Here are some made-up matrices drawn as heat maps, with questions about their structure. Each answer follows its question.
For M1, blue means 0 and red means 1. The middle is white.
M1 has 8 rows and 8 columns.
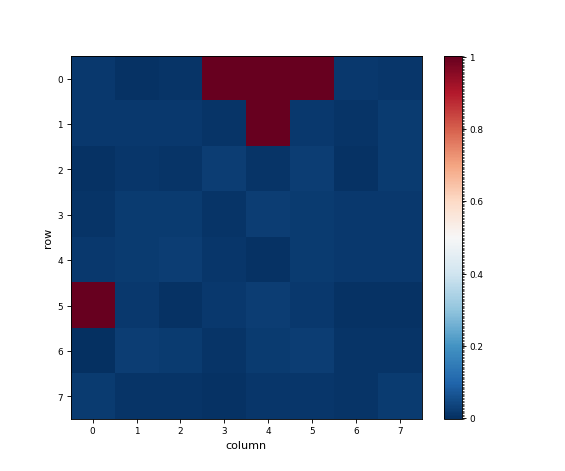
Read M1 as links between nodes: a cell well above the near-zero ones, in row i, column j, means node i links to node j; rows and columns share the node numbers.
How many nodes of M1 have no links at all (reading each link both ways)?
3
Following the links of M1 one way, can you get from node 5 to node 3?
yes
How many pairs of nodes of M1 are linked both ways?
1
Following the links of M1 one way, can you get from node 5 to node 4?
yes
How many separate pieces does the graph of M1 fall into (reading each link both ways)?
4
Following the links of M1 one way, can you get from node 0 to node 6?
no
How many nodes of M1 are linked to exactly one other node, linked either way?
3
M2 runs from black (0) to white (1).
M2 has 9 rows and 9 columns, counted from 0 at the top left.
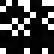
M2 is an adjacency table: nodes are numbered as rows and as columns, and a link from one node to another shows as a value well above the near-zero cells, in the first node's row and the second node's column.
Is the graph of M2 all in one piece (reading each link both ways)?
no
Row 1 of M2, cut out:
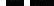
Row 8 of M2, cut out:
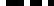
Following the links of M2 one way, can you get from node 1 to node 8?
yes
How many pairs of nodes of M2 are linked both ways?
7
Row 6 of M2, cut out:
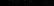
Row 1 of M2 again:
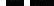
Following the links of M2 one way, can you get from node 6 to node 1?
no
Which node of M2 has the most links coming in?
node 4
